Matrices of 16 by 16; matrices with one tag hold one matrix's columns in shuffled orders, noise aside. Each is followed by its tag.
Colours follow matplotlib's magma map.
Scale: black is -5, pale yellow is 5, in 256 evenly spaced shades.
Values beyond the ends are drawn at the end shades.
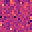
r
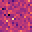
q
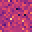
q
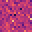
q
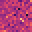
q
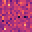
r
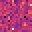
r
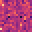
r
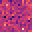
r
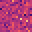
q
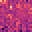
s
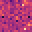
r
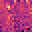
s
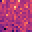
s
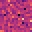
q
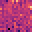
s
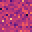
q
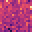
s
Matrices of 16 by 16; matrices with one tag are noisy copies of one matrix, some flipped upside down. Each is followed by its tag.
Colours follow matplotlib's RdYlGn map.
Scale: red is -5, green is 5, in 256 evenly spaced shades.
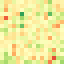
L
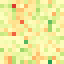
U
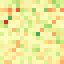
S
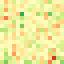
L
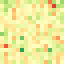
L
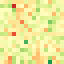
U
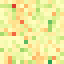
U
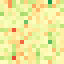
U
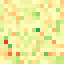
S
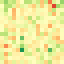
L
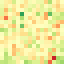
L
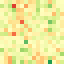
U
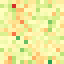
U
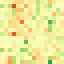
U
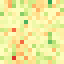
U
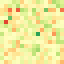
S
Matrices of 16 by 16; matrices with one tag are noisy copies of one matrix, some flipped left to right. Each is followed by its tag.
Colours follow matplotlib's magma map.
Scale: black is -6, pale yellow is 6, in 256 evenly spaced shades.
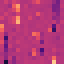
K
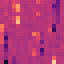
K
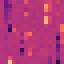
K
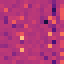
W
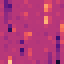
K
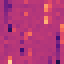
K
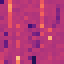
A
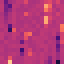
K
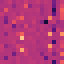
W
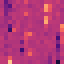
K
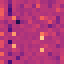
W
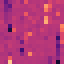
K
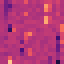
K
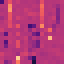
A
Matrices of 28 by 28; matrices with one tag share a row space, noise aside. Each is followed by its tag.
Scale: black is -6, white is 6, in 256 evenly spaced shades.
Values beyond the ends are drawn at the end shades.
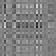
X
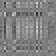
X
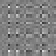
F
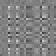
F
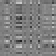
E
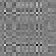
X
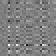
F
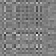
X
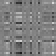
E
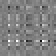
F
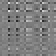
F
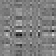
E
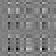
F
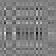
X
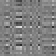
E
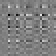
F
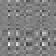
F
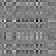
X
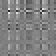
F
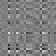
F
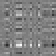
E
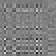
X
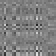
X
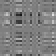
E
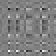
F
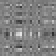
E
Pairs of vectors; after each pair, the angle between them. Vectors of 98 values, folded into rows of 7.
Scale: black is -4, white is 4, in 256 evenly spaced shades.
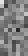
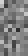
nearly parallel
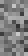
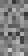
orthogonal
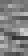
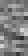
nearly parallel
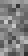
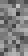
nearly opposite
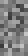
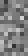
partly opposed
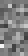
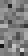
nearly opposite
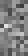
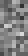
nearly parallel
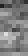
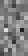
orthogonal
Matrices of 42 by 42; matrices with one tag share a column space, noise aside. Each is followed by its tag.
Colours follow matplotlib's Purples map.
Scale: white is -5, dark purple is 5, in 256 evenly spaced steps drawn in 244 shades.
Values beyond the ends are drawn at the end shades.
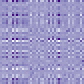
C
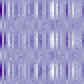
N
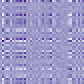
C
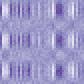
N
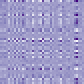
C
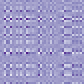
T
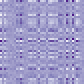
C
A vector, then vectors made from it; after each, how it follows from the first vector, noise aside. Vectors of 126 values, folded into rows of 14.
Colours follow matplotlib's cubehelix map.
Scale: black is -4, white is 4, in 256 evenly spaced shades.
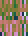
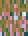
sign-scrambled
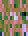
sign-scrambled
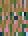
sign-scrambled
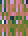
reversed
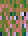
sign-scrambled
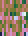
sign-scrambled
